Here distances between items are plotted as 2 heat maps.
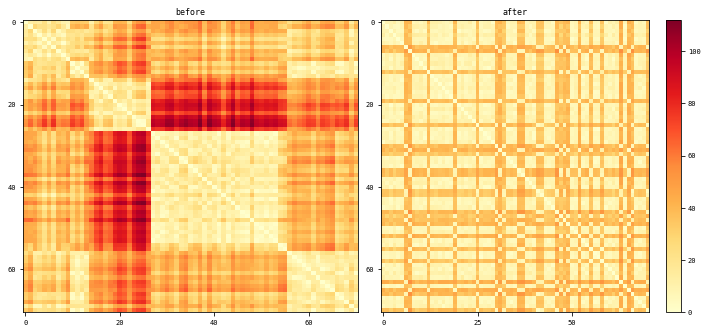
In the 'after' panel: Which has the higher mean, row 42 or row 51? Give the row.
42
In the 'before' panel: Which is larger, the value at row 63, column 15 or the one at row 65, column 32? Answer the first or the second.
the first
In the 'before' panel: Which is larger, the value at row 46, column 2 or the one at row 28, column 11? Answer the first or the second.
the first
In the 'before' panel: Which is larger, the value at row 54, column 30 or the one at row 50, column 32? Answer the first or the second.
the first
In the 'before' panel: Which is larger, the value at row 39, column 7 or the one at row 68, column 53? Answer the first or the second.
the first
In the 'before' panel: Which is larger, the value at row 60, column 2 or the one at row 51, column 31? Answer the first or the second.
the first
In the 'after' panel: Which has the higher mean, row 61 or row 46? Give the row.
46
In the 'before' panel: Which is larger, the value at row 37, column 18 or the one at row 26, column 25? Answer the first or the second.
the first
